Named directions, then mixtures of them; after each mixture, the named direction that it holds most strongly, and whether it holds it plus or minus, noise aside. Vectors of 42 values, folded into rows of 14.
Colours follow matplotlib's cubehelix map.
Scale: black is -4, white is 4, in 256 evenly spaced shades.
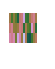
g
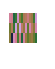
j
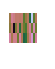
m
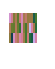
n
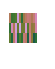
j, plus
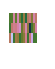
n, minus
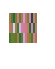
m, minus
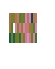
m, minus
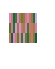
j, plus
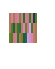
g, minus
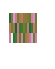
j, minus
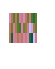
n, plus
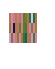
m, plus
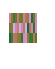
m, minus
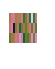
m, plus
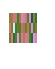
m, minus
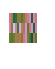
m, minus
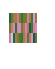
n, minus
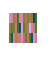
n, plus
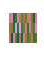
j, plus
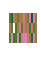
m, minus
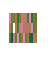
m, minus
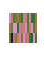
m, minus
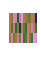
j, minus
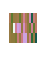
m, minus
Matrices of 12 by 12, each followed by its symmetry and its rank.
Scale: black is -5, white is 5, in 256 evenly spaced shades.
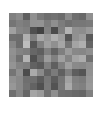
antisymmetric, rank two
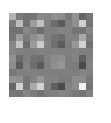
symmetric, rank two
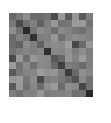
symmetric, full rank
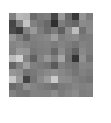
antisymmetric, rank two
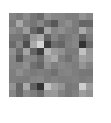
symmetric, rank two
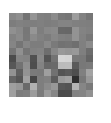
neither, rank two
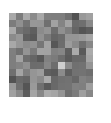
symmetric, full rank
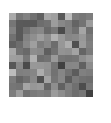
symmetric, full rank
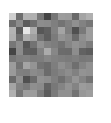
symmetric, rank two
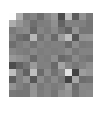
symmetric, rank two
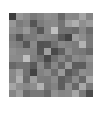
symmetric, full rank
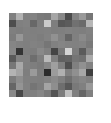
antisymmetric, rank two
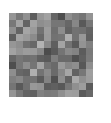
symmetric, full rank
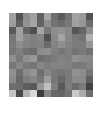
neither, rank two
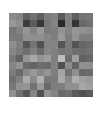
neither, rank two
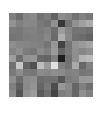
antisymmetric, rank two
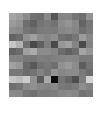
neither, rank two
